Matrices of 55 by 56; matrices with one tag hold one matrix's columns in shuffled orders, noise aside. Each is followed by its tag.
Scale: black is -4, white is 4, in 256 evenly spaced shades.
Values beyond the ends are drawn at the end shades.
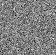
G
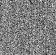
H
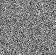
G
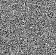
G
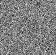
G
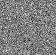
G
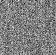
H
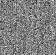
H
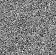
G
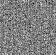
H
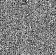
H
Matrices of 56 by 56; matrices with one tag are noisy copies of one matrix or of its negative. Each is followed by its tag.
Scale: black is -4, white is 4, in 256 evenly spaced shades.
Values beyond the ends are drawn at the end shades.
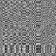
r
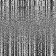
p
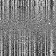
p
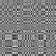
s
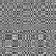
s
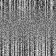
p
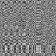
r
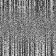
p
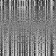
p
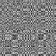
s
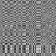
r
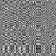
r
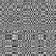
s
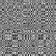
s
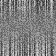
p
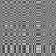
r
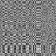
r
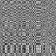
r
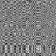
r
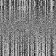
p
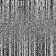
p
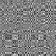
s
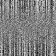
p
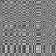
r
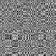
s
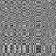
r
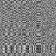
r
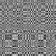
s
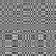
s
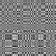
s
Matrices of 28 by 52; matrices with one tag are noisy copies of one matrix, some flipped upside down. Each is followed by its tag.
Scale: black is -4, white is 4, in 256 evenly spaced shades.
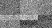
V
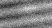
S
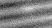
S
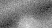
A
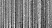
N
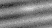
S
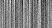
N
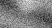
A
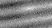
S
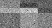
V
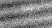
S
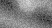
A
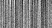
N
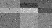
V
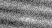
S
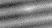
S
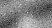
A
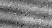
S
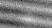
S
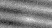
S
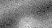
A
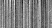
N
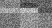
V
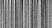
N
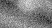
A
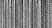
N
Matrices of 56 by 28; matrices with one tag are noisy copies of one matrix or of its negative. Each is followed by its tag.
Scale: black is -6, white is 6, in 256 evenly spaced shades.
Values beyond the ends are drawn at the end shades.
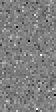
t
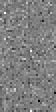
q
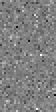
t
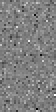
t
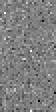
q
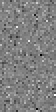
t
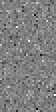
t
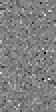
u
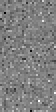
q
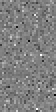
t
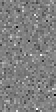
t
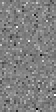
t
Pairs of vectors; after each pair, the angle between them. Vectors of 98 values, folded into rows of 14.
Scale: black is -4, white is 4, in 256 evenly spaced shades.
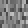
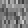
orthogonal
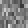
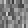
partly aligned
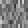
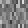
nearly parallel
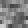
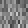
orthogonal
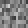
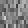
orthogonal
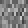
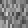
partly aligned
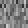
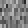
partly opposed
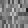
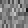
nearly parallel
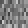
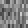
orthogonal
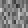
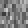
orthogonal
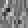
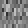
partly opposed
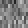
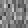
partly opposed
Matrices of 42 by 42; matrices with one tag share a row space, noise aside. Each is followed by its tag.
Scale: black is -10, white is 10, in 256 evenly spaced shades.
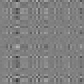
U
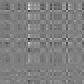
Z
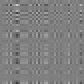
U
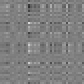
Z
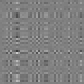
U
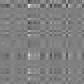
Z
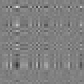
U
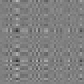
U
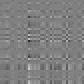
Z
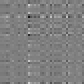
Z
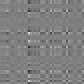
Z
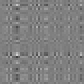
U
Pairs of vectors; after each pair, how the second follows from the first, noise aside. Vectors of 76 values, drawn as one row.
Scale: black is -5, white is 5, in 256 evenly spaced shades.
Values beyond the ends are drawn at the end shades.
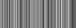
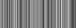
copied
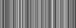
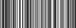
scaled up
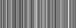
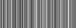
copied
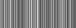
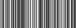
scaled up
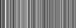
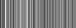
copied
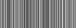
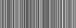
copied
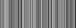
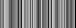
scaled up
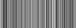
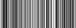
scaled up
